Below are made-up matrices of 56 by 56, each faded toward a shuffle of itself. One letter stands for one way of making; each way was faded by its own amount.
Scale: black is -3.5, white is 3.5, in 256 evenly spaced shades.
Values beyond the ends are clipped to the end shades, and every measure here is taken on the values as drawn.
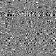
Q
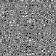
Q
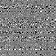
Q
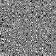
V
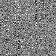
V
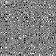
Q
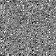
V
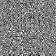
V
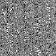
V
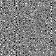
V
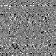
Q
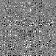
Q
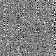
V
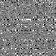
Q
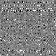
Q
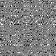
Q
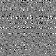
Q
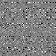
Q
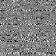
Q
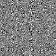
V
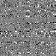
Q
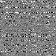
Q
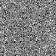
V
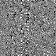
V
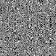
V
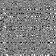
Q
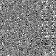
V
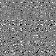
Q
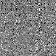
V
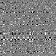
Q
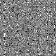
V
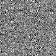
V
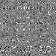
Q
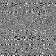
Q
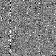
V
